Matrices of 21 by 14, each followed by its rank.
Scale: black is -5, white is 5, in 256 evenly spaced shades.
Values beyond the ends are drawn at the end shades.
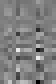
two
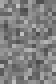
full rank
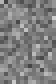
full rank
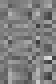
two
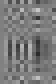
two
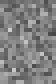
full rank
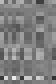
two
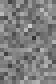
full rank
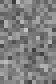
full rank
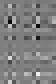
two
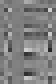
two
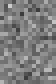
full rank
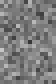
full rank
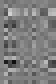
two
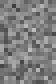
full rank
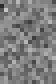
full rank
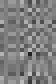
two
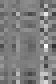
two
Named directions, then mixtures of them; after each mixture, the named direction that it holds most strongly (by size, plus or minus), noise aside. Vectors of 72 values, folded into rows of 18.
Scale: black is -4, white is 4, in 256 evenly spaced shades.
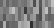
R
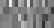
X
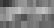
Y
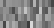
R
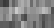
Y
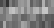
Y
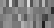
X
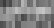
Y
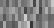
R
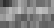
Y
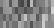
X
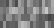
R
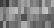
Y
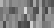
R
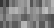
Y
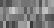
R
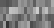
R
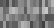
R
